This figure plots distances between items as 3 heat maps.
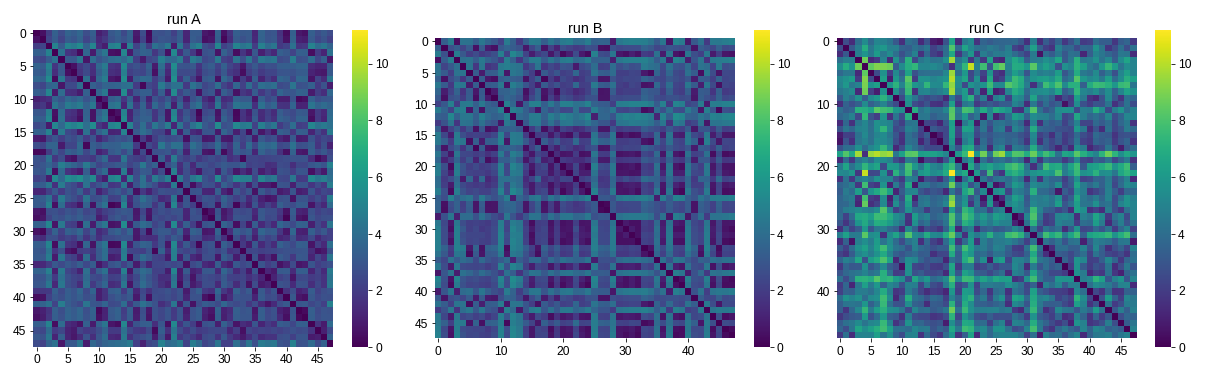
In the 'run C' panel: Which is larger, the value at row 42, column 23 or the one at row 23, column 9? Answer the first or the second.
the second
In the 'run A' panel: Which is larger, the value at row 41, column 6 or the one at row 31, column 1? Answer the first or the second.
the first
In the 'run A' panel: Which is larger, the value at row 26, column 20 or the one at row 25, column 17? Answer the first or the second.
the second
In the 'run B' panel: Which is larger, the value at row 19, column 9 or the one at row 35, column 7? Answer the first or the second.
the second
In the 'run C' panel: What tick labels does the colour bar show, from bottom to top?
0, 2, 4, 6, 8, 10
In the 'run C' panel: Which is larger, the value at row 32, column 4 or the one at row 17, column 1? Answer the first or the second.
the first
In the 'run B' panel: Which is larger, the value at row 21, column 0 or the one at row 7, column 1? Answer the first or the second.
the first
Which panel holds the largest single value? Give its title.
run C
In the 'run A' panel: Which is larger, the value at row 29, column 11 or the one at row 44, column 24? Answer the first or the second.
the first
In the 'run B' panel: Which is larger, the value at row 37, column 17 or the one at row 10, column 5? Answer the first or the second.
the second
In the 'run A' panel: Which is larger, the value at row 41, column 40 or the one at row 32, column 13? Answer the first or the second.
the first
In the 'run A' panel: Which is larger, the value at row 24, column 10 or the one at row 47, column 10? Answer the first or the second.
the second
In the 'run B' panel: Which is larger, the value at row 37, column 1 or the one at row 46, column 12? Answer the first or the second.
the second
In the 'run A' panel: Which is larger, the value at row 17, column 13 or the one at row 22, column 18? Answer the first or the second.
the first
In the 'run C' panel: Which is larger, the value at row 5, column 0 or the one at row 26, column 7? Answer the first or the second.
the second
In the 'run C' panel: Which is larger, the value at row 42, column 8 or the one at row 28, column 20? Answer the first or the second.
the second
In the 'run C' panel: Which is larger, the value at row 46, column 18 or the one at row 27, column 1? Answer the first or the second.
the first
